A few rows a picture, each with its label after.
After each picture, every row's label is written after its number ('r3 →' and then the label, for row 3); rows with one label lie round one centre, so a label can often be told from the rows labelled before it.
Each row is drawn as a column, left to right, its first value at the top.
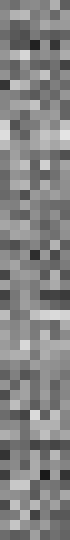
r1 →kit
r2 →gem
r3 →gem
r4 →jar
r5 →kit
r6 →jar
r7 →kit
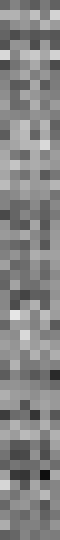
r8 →gem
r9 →kit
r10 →kit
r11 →gem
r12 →kit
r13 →gem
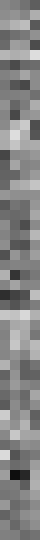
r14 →jar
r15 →kit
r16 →kit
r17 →gem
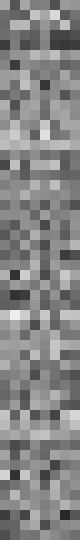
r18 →jar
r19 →kit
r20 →jar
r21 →gem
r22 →kit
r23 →gem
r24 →jar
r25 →jar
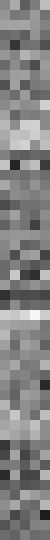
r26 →kit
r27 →jar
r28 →kit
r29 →kit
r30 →jar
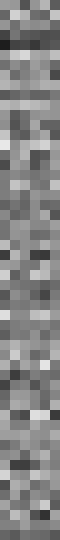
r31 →jar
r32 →gem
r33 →gem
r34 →jar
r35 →jar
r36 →gem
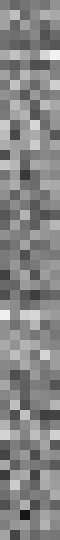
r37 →kit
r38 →gem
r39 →jar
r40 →kit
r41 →gem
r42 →gem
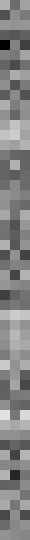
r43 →jar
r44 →kit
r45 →jar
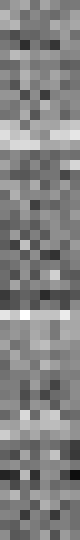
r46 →kit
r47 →kit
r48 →jar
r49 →kit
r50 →jar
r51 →jar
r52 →kit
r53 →kit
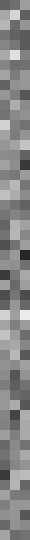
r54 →kit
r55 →gem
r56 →jar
